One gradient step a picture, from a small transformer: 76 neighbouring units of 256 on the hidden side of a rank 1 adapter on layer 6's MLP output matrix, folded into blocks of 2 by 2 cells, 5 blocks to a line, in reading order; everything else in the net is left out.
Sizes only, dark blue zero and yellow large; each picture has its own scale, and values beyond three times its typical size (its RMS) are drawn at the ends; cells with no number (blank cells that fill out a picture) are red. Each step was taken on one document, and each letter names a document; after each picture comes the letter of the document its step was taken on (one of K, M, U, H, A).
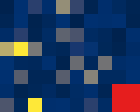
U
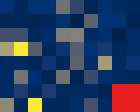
U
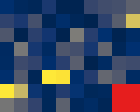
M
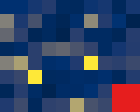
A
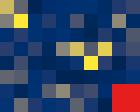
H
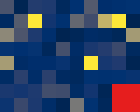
H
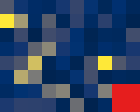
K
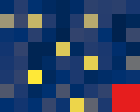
A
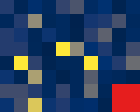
A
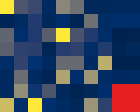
U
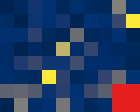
M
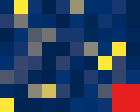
K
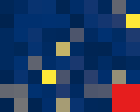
M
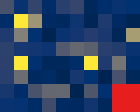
H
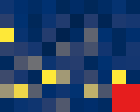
M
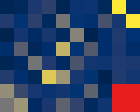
M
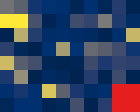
H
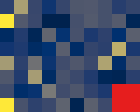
K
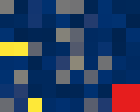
U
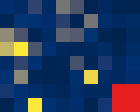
U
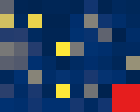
A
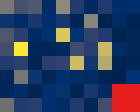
U
